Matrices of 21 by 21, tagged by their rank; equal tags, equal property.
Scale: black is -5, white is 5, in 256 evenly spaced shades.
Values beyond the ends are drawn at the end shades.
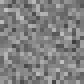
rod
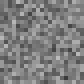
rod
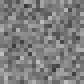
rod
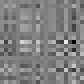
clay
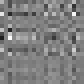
clay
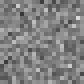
rod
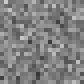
rod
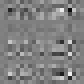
clay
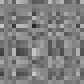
clay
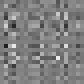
clay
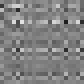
clay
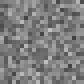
rod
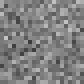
rod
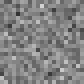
rod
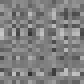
clay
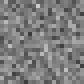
rod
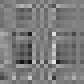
clay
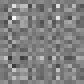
clay
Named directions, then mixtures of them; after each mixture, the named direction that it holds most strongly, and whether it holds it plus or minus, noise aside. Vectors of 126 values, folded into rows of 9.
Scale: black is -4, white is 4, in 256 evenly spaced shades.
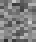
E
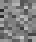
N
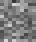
E, minus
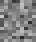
N, minus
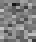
N, minus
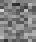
E, plus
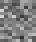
N, minus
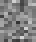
E, plus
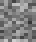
E, minus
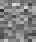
N, plus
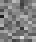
N, plus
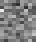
N, minus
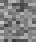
E, plus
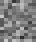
E, minus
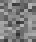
E, plus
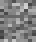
E, minus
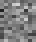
N, plus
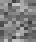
E, minus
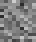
N, plus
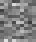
E, minus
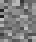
N, plus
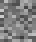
N, minus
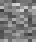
E, minus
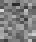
N, minus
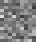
N, minus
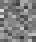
N, minus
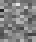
N, plus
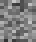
E, plus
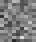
E, plus
